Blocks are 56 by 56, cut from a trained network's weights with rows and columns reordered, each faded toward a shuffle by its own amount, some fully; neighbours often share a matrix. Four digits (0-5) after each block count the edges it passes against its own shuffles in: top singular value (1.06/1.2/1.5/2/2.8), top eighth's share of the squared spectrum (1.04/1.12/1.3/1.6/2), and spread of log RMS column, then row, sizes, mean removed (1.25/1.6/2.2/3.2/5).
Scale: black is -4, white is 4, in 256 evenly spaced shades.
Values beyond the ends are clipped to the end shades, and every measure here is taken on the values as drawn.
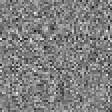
3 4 2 2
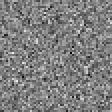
2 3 0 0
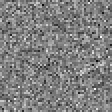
0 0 0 0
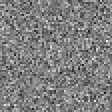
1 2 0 0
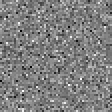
0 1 0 0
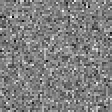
1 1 0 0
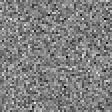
1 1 0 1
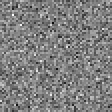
0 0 0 0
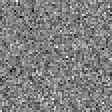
0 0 0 0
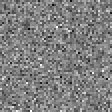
0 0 0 0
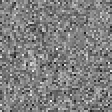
2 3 2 1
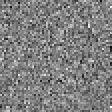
2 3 1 1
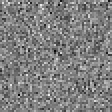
2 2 1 0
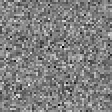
2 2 1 1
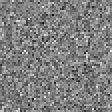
1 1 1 0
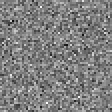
2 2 0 0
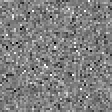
0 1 0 0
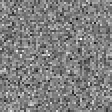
1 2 0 0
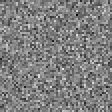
1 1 0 0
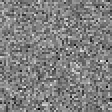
0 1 0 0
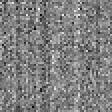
3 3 1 2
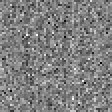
2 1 0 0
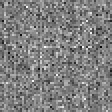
2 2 0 2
